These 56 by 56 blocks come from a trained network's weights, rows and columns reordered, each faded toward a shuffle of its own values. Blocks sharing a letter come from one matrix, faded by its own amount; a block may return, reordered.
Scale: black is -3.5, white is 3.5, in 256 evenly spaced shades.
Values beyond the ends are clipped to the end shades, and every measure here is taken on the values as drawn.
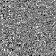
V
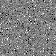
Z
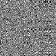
V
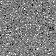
Z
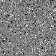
Z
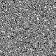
V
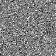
V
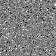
Z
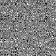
V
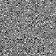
V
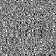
V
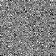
V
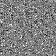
V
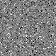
Z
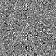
V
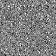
V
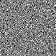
V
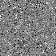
Z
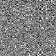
V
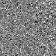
V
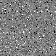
Z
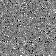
Z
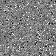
Z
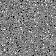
Z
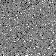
Z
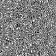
V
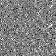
V
